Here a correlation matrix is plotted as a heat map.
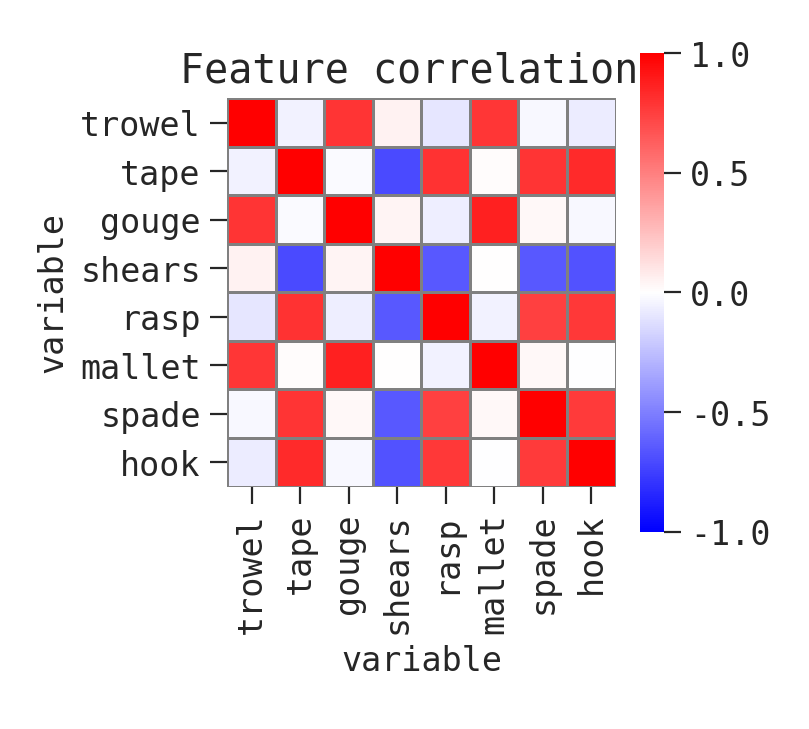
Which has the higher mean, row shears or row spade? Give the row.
spade
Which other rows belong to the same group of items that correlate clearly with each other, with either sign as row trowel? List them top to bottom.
gouge, mallet
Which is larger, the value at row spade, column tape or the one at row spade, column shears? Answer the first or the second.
the first
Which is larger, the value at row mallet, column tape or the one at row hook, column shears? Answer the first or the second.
the first
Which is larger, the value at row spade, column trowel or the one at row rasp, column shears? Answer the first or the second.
the first
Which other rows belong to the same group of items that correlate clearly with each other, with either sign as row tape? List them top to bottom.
shears, rasp, spade, hook
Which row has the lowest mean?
shears
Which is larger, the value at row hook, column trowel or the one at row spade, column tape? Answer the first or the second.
the second
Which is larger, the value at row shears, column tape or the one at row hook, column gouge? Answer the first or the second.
the second
